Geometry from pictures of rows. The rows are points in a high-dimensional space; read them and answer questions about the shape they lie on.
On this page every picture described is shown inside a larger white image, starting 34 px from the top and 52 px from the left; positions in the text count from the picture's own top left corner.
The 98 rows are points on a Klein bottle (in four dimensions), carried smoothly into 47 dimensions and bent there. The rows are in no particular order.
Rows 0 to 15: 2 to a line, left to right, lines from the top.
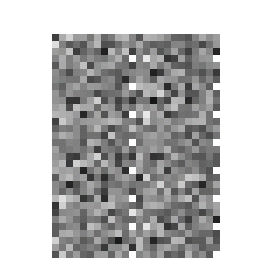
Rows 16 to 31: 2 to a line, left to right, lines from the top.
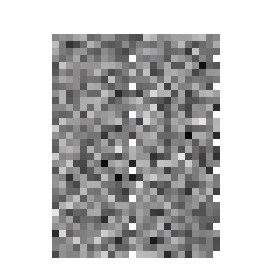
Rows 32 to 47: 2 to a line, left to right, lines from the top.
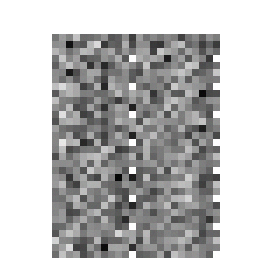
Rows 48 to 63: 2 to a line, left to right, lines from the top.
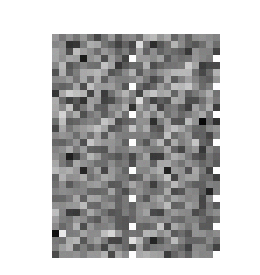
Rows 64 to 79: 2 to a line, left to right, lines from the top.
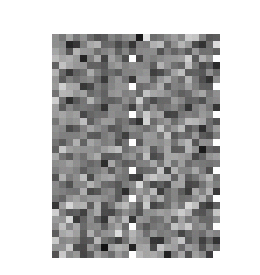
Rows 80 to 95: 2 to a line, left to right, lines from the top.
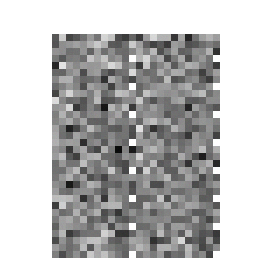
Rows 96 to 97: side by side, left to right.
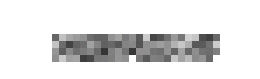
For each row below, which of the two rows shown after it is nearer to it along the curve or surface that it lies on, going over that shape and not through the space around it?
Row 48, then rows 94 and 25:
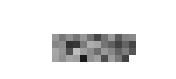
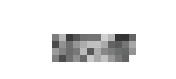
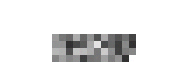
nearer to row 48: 25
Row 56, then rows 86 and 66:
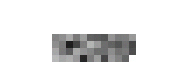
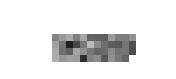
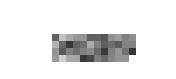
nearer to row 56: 86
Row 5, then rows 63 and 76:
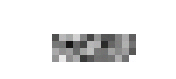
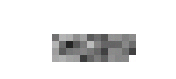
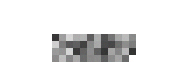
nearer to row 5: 76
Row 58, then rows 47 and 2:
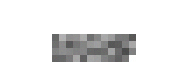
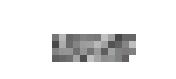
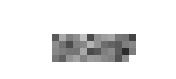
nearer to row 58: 2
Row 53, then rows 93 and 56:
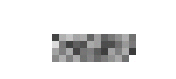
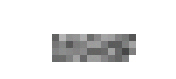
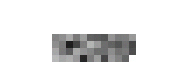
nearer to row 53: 56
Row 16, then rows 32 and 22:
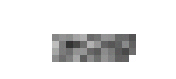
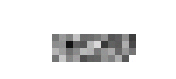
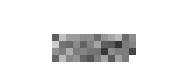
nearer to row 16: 32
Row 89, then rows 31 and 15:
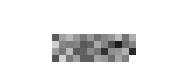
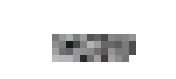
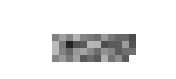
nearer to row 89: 31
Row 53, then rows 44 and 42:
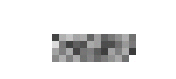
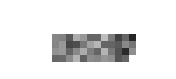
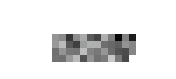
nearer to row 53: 44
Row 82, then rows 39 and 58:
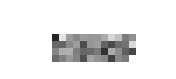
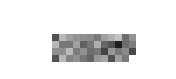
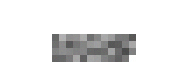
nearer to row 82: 58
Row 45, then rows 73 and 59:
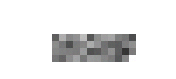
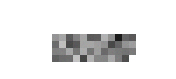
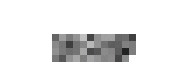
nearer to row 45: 59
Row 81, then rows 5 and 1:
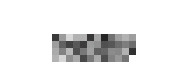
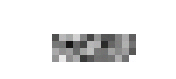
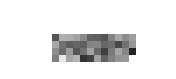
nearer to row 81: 5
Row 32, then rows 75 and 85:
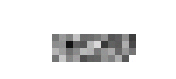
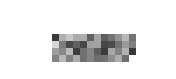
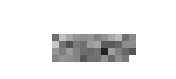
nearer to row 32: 75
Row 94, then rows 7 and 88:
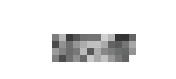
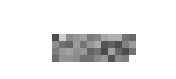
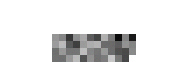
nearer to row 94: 88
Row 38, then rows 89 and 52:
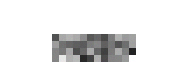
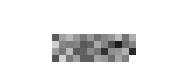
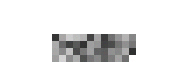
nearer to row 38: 89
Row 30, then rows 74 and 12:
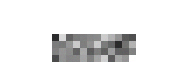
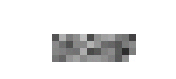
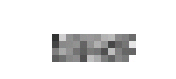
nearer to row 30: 74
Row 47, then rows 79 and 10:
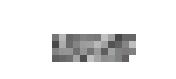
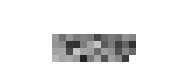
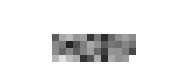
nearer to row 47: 79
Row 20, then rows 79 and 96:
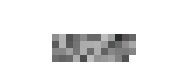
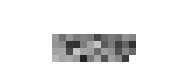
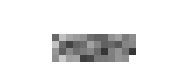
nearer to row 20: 79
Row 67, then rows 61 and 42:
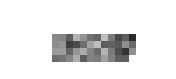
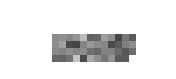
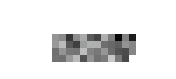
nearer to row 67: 42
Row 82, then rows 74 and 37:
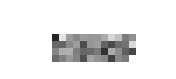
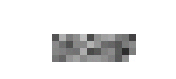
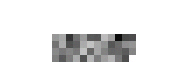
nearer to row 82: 74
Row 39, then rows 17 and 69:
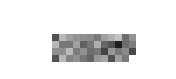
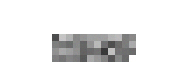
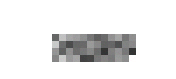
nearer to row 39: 69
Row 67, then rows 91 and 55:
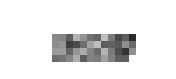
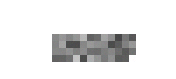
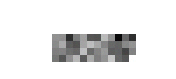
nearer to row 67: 55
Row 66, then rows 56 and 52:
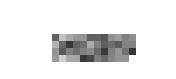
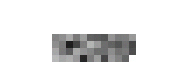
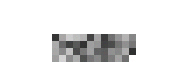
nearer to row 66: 56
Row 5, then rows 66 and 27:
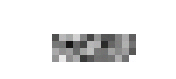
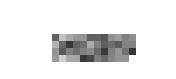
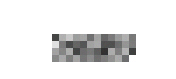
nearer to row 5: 27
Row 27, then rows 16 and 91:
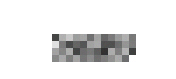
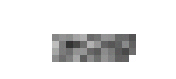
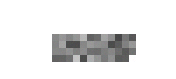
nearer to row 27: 16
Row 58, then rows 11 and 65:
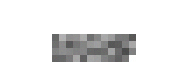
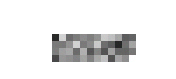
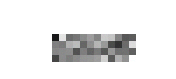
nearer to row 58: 11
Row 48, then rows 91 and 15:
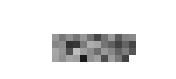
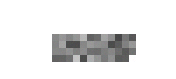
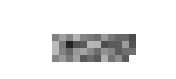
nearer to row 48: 91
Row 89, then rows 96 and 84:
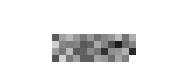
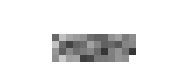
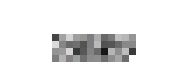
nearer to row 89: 96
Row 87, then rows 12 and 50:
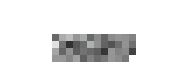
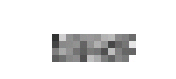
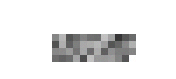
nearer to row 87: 12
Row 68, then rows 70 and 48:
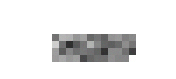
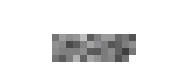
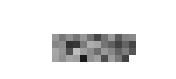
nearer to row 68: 48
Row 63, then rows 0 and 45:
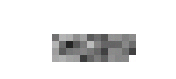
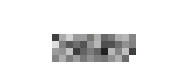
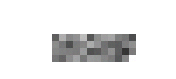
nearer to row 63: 0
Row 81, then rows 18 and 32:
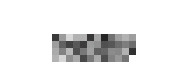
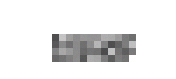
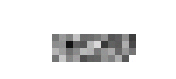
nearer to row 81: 32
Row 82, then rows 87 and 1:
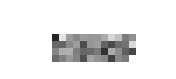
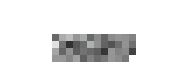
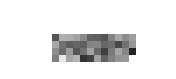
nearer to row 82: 87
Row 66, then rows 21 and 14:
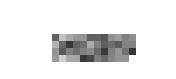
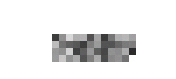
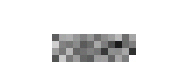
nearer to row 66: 14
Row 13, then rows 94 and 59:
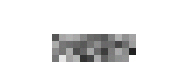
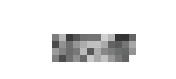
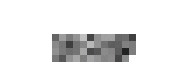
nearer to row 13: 59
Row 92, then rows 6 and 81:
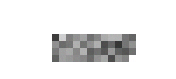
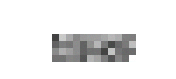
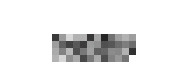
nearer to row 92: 6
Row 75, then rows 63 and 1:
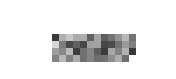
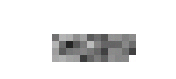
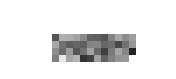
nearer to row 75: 63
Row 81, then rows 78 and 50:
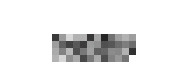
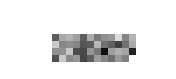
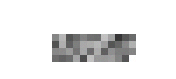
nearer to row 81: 78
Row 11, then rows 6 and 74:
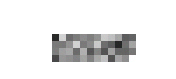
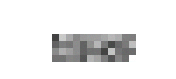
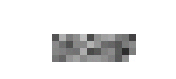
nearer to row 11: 74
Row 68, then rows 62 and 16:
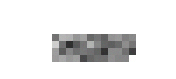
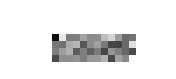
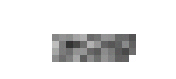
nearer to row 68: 16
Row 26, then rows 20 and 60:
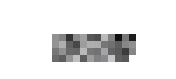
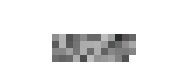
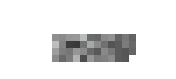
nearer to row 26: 20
